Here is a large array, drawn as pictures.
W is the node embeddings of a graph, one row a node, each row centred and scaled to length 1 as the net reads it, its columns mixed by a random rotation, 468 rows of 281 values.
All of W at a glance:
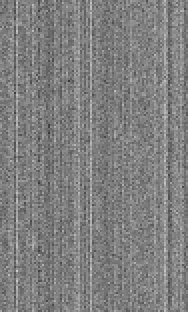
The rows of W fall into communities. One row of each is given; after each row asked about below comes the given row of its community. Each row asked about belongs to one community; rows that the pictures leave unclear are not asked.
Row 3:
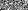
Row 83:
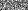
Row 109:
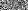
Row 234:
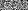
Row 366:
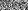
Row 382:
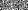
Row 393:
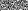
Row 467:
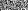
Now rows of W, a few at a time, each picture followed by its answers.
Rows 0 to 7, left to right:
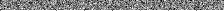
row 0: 382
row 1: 109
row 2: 109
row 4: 3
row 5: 109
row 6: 83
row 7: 234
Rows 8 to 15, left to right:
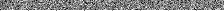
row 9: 3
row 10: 3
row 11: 393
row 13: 393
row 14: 109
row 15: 393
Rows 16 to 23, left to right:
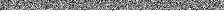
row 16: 467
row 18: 83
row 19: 234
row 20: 3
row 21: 234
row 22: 393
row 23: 3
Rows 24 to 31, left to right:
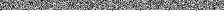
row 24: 393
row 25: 109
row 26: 234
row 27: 393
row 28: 393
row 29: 382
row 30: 83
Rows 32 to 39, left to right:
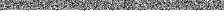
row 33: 109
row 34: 382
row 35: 366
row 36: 366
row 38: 382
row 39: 393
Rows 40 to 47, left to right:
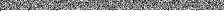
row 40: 3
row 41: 83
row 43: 109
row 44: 234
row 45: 467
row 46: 467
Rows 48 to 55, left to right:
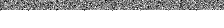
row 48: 234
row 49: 366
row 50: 382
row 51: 234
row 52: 234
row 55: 234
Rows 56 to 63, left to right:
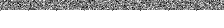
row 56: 83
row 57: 83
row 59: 467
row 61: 109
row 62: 83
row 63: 3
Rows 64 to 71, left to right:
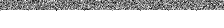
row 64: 109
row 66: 366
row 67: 83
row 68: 109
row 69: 109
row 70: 393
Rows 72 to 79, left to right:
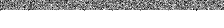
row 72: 234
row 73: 234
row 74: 467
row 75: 393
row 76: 3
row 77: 3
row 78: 393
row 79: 393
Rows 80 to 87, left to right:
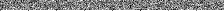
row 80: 234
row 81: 467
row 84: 382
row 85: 3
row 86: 83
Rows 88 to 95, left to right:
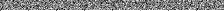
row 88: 83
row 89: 234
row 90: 83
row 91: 234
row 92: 467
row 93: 109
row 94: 3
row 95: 83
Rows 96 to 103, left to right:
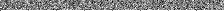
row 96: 366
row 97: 393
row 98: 382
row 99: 3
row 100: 83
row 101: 109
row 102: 109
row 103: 3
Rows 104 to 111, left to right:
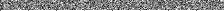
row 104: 83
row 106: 3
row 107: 109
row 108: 3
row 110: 3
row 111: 3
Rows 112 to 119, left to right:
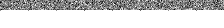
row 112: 3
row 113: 83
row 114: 3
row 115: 393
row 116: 393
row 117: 382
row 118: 109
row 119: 109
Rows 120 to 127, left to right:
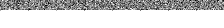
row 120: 382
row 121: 382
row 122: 83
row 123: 382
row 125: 3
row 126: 234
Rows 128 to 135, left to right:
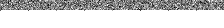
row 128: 393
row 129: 366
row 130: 393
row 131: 234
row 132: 382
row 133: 393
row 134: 3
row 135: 467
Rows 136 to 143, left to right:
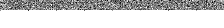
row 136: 109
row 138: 234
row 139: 3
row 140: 393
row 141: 382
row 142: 3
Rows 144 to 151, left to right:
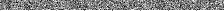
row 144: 467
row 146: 109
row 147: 234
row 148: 393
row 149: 109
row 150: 366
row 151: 3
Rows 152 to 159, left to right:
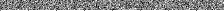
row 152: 109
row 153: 3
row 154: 109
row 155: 366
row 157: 393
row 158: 83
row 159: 366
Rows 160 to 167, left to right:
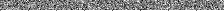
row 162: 366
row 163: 234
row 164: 366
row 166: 83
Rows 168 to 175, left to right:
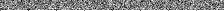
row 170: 234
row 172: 393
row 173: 366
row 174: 3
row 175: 3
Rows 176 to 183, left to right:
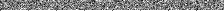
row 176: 83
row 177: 467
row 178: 393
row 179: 467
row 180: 234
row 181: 3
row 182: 366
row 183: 393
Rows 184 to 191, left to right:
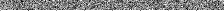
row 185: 3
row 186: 109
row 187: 83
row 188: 467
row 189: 109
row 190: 467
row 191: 366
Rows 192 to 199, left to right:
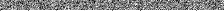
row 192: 382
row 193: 366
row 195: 467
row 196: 83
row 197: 234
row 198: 467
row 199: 109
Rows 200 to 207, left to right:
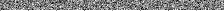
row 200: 83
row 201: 234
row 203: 234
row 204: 109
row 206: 467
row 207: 393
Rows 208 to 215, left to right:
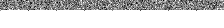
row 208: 109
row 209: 109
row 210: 109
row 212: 366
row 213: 3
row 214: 83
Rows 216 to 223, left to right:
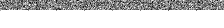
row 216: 109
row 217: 393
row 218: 83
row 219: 366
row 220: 234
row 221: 393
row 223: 467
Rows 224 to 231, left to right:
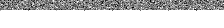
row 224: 393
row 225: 366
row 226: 3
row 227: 393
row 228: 366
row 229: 3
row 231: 393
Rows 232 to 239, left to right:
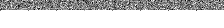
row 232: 382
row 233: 109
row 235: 393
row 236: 234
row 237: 234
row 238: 109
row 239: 3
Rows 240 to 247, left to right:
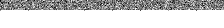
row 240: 393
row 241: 83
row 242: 467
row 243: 3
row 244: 234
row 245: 366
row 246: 467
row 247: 234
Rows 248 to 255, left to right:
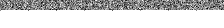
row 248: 366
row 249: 234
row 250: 83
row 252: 366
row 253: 382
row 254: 467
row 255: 109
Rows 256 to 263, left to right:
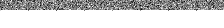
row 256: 234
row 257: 366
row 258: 83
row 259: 234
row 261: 382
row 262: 3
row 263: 234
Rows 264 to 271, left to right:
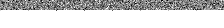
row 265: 83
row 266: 3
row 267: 83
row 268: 3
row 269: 234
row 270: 109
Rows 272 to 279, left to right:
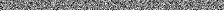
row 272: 109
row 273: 109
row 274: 234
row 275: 467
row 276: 393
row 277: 83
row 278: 393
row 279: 234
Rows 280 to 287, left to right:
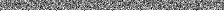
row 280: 366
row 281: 366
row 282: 83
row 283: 3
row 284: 234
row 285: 109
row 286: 393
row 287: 83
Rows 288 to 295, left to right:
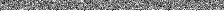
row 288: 393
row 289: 366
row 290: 366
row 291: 393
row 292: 3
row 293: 382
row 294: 234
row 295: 3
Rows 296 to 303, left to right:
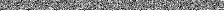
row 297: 382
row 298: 467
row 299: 3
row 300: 109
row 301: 3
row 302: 366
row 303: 382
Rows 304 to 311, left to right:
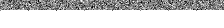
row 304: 109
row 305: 393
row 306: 366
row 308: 83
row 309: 109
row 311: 3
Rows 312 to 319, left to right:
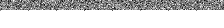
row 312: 382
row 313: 366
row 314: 234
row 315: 3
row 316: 83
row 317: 234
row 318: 366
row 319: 467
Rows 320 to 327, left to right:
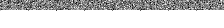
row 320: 382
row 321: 234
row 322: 3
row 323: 3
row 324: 83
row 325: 3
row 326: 366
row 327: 3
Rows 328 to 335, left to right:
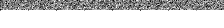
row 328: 234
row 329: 366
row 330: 382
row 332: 382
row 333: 382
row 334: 393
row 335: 393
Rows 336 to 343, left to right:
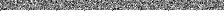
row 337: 83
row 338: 83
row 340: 83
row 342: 109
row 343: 109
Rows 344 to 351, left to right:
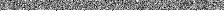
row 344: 3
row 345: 382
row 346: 3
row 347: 234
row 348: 366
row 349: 234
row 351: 467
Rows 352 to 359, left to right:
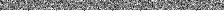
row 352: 393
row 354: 467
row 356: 3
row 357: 393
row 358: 109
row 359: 3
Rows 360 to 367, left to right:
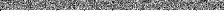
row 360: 3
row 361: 234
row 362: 382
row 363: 366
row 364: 467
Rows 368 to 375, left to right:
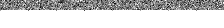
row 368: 83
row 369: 366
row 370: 467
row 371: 109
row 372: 83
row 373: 467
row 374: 109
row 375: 109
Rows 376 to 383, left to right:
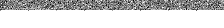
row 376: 234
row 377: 109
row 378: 393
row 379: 393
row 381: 382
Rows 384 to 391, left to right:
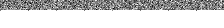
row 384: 234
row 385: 393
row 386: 382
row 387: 234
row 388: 83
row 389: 393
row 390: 3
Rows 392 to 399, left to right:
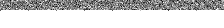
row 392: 366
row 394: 109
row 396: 234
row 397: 109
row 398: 366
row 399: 393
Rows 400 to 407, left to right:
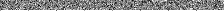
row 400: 234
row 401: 234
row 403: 83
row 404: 109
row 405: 467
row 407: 109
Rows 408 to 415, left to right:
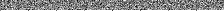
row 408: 382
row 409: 234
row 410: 234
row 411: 234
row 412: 234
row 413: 3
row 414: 393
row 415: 234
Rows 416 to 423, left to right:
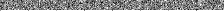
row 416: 109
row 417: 366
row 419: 467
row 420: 393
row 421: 467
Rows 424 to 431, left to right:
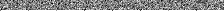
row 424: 83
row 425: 3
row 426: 83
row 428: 366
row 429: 393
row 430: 3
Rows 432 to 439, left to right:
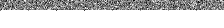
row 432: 366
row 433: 393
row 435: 3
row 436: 234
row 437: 467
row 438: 366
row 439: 467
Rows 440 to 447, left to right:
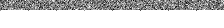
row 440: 393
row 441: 366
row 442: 393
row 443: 109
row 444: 3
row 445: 366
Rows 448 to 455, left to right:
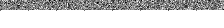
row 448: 382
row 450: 366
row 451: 3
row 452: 3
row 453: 382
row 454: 382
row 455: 109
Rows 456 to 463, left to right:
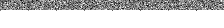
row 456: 234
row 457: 467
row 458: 366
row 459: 393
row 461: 234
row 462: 467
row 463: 366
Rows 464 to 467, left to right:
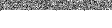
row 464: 83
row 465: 109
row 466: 467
